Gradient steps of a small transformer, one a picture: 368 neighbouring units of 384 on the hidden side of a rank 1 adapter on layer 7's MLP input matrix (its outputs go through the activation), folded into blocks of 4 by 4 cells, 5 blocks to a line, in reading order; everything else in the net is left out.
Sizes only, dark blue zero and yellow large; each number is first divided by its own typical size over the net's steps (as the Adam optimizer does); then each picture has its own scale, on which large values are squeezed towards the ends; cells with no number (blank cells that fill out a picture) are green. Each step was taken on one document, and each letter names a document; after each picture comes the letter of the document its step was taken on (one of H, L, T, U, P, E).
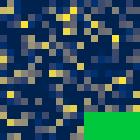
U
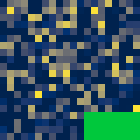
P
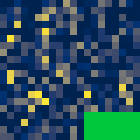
P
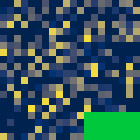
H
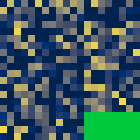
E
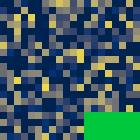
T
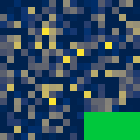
T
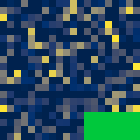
U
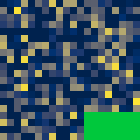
E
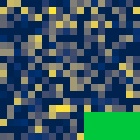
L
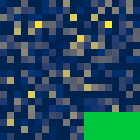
P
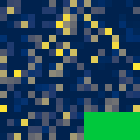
U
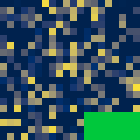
L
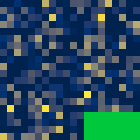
T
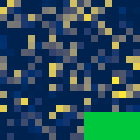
U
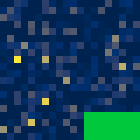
P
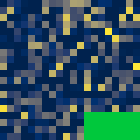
U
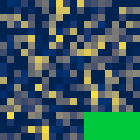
E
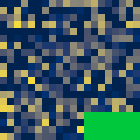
E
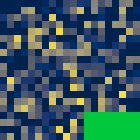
T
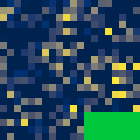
U
